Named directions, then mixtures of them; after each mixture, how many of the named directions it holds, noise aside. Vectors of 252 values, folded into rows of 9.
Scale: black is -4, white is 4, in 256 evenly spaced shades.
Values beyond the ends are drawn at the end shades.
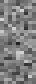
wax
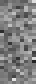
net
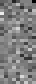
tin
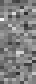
three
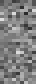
three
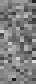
one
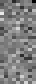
one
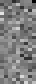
one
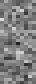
one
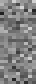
two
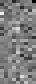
one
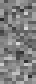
one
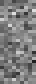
three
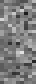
two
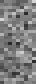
two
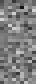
three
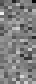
one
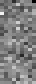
two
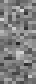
one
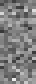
two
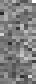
three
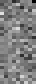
one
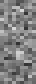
one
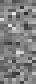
three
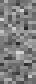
one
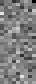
one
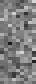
two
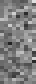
two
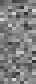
three
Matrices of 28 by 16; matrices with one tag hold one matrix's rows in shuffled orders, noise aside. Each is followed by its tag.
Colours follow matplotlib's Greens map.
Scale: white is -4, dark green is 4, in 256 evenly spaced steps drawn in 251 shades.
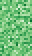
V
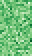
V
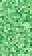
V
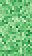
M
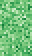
M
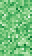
V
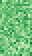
V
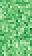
V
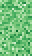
M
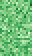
V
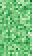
V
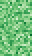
V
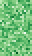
M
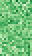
M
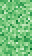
V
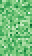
V
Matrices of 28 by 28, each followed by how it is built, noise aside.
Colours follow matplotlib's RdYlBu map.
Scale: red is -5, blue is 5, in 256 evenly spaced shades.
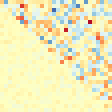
upper triangular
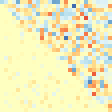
upper triangular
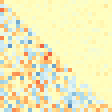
lower triangular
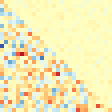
lower triangular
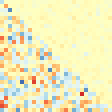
lower triangular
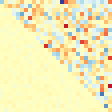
upper triangular
